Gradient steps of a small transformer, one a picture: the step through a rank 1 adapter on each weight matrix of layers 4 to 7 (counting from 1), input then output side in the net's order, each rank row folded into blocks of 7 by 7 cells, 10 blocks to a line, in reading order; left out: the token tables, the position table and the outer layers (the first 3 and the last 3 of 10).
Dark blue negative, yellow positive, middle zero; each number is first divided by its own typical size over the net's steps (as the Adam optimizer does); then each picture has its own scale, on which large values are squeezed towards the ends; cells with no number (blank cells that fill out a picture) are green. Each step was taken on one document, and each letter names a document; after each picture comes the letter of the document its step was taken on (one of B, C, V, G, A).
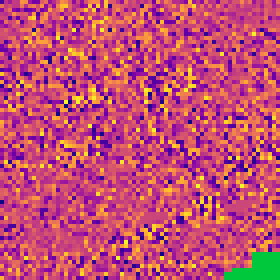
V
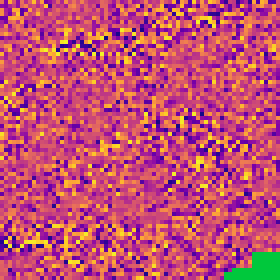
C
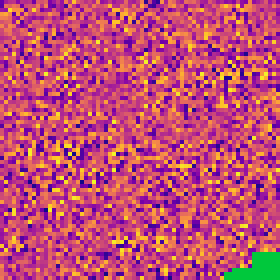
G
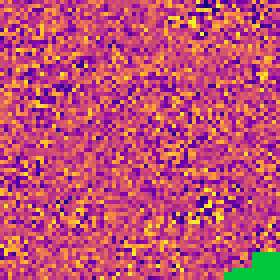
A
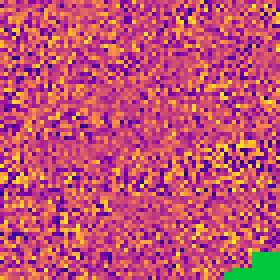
A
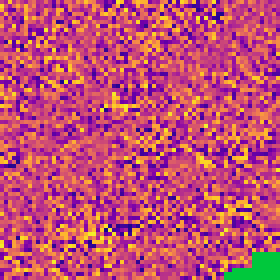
C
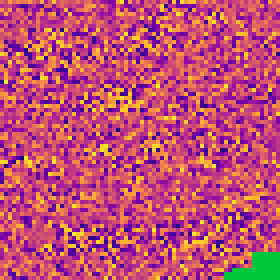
C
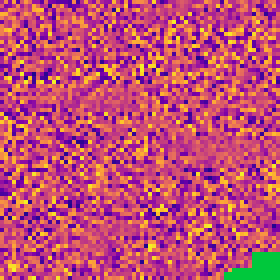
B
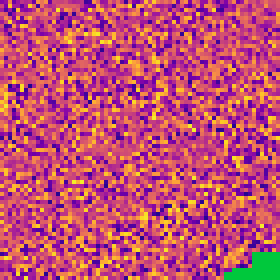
C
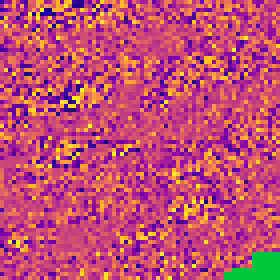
V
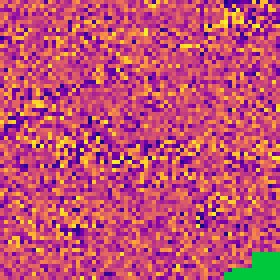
A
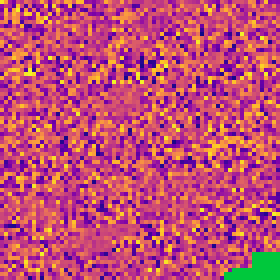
G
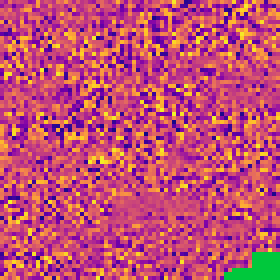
B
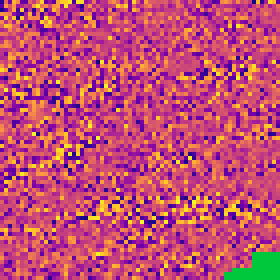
G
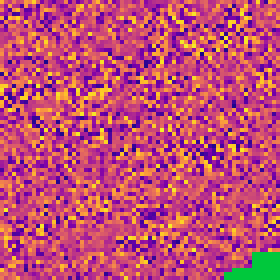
B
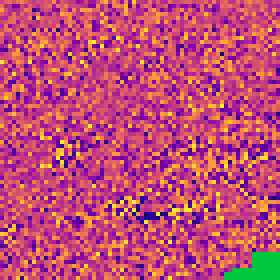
V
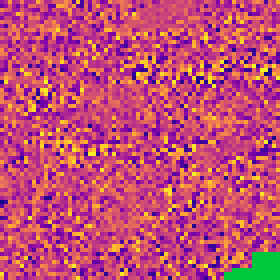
V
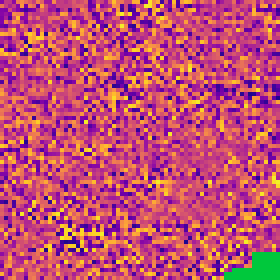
C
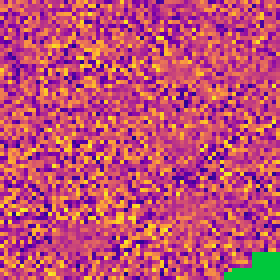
B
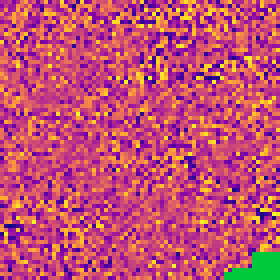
G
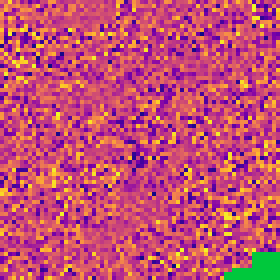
A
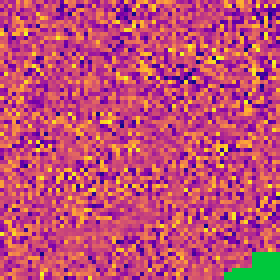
G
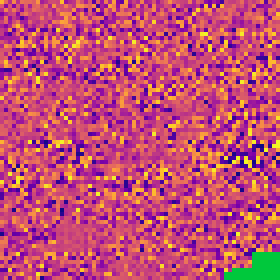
A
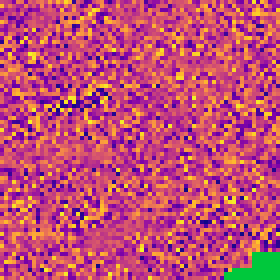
A
